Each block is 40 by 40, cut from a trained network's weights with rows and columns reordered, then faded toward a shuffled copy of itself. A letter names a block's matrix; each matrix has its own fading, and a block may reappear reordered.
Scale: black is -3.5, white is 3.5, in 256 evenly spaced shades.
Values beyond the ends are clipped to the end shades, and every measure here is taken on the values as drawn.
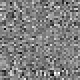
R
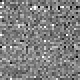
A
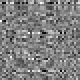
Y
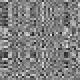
Y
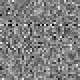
R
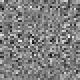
Y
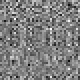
Y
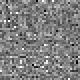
A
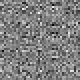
Y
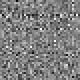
R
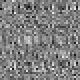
Y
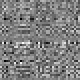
Y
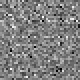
A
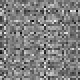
Y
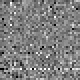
A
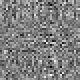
Y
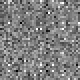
A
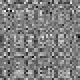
Y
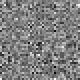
Y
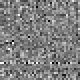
R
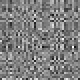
Y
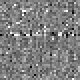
A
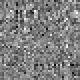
A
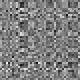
Y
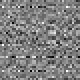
Y
